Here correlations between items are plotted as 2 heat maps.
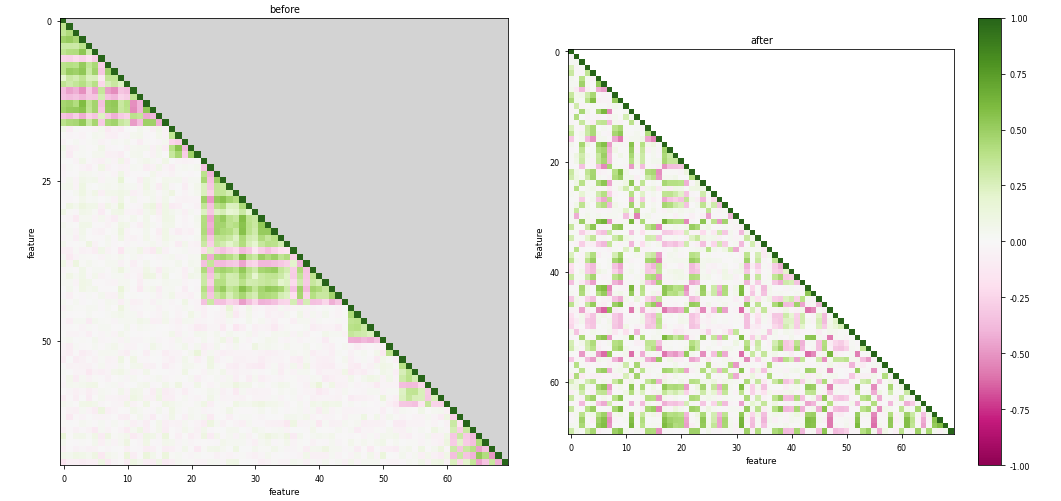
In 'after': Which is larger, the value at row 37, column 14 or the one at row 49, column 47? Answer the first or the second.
the first
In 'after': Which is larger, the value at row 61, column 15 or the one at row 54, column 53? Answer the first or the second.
the second
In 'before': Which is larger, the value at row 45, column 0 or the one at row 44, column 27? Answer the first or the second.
the first
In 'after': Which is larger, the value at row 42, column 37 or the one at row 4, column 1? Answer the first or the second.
the second
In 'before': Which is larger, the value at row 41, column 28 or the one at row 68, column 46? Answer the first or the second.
the first
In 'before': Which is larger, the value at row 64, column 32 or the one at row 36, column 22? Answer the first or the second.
the first
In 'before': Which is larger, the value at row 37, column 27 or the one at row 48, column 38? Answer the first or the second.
the first
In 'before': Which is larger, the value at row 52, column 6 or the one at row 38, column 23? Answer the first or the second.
the second
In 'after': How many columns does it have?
70
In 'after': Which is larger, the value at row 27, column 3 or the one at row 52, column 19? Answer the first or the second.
the second
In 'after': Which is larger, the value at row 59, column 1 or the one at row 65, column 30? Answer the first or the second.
the first
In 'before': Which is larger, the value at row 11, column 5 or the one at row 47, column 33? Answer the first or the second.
the second
